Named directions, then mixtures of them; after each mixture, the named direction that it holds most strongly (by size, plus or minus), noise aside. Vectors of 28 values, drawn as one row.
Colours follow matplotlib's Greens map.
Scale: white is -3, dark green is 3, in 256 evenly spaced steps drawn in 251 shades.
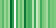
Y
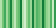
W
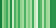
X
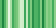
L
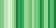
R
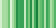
X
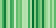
W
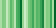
W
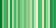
X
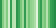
X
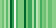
Y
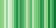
R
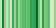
X
